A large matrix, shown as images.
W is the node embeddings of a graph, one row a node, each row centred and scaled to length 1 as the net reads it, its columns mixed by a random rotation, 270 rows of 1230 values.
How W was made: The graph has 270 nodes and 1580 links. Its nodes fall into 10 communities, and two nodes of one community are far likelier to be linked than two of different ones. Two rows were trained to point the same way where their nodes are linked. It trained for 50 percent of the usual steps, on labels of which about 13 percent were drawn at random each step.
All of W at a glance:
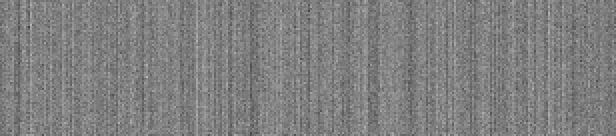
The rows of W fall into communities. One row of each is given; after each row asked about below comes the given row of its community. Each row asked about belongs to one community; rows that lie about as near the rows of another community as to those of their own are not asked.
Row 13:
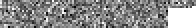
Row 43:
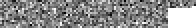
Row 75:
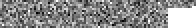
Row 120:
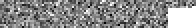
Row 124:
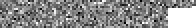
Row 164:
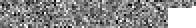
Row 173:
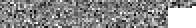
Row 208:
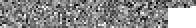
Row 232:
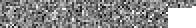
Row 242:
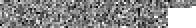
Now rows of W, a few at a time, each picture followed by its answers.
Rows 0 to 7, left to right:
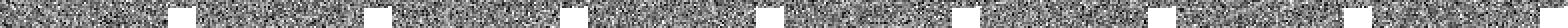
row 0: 208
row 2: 232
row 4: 164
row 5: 232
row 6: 43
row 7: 120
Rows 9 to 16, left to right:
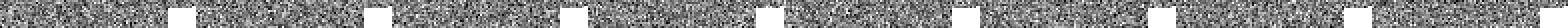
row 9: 120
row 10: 173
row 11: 242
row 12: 43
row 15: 173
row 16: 43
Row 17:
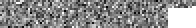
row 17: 13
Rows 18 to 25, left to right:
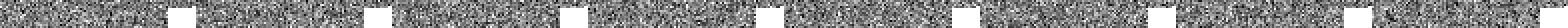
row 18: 173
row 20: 164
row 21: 43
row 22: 232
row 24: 242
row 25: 120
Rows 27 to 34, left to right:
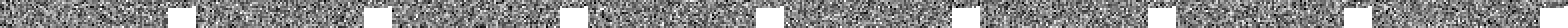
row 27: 208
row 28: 242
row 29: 242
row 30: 120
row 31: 75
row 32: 13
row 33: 242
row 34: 13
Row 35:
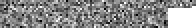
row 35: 208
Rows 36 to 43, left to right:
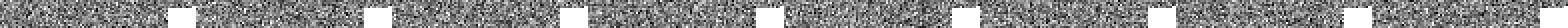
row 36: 208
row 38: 232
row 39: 164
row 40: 75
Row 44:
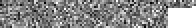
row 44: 124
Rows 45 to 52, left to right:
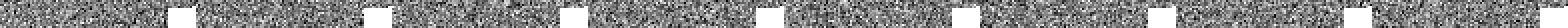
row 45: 13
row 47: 232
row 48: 242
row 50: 120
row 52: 75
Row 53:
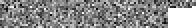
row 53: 208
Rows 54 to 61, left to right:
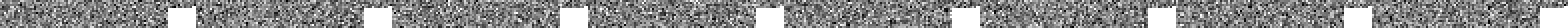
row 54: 75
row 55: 75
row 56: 173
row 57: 120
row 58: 75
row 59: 13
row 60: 164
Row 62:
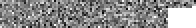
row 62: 164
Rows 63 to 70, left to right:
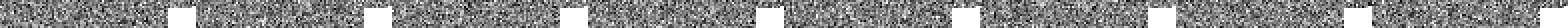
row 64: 242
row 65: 124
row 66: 13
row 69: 173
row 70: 124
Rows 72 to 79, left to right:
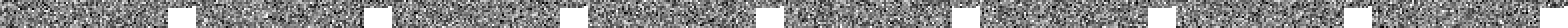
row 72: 13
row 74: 173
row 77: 242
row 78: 173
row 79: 13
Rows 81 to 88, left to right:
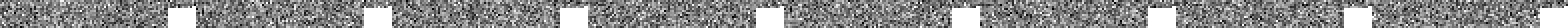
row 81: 75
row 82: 43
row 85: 43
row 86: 124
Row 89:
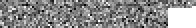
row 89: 120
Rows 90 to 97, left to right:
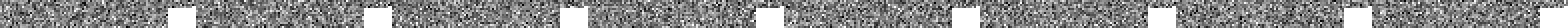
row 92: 164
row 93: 173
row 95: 13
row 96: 75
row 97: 124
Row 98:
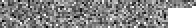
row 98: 242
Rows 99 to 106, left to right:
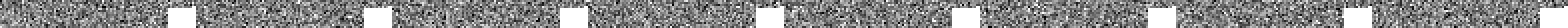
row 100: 242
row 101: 232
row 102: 75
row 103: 120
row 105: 43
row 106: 13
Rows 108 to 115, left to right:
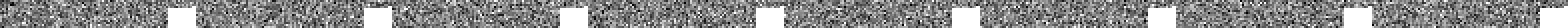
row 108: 43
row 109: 13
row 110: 120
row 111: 13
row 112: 120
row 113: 164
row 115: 208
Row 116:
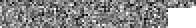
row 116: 208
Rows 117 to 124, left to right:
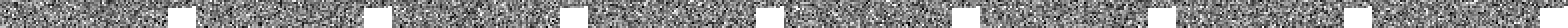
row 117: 124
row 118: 75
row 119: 242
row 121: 120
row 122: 208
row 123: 173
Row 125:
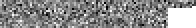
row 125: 13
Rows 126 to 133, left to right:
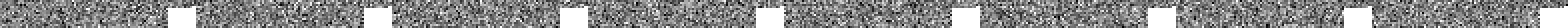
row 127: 232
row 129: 124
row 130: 124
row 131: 124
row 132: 242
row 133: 75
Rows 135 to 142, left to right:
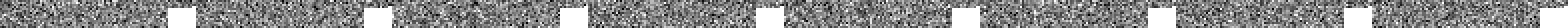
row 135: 232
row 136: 173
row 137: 120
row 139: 120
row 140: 232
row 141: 232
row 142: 13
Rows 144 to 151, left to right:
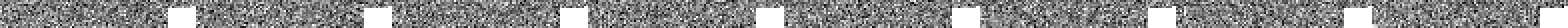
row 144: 232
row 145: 75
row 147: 173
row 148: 164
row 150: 124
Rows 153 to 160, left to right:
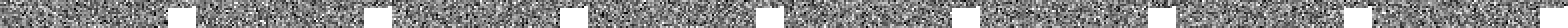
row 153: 208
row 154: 242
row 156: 75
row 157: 208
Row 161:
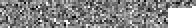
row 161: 164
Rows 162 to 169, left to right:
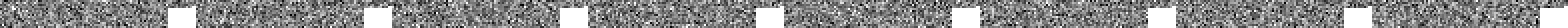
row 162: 120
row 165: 164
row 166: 124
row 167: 124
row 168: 173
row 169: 164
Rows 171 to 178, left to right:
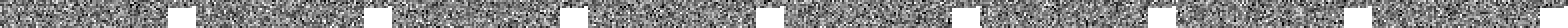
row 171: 124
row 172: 124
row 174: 164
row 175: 75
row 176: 124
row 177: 124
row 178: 124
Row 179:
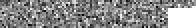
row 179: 232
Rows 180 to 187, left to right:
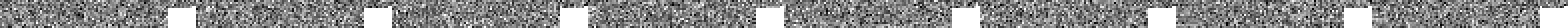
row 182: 75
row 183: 232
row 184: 164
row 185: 208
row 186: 164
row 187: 43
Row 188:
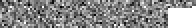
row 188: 120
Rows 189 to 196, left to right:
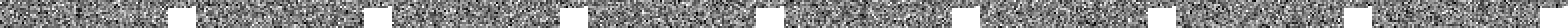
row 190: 120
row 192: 124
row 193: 120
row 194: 75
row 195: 13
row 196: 75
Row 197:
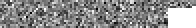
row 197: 208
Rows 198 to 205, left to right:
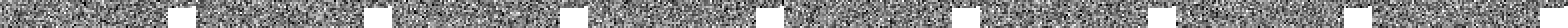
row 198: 75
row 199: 164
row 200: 173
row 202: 75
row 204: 13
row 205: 13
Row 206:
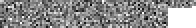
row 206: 242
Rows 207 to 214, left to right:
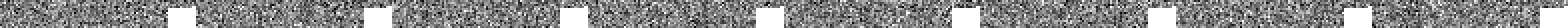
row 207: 164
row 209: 173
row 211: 173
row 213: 208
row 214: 124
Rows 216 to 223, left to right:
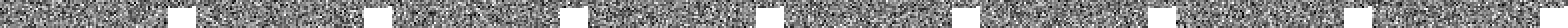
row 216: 43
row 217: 242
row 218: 208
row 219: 75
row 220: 173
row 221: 173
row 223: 120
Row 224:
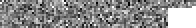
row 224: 242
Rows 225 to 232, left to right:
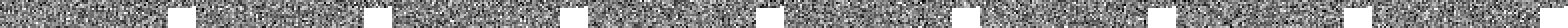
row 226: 43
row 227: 164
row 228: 173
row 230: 164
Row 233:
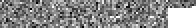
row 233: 242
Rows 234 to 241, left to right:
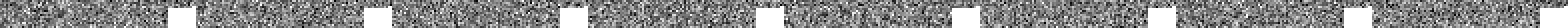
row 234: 164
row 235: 75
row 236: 164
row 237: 13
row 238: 208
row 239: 164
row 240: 164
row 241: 232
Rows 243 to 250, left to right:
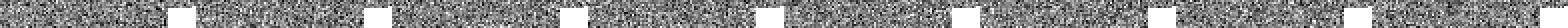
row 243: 164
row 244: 208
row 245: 43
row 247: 43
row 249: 124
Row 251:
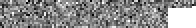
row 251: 124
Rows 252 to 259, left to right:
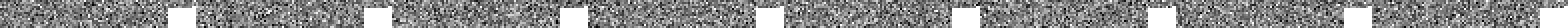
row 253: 173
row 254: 164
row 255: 13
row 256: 13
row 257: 43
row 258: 208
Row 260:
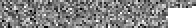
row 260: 173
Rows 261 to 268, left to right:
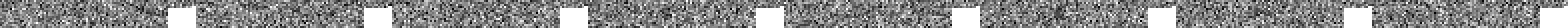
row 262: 43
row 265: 242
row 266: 242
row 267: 13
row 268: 124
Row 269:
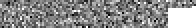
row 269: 173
